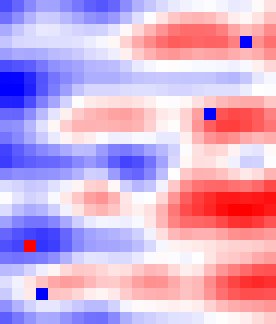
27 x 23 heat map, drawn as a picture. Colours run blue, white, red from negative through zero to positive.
Four lone cells stand out: one far higher and three far lower than their neighbours. Stripes running across repeat 4 times from top to bottom. Overall the values sit about 50% of the way up the scale. The middle right is the ninth with the highest average. The bottom left is the roughest part. The ninth with the lowest average is the top left. The field climbs toward the right.
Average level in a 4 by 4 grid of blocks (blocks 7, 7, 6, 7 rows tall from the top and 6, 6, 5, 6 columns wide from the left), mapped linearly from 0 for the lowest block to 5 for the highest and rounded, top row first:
0 1 3 3 | 0 2 2 3 | 1 2 3 5 | 1 2 3 4
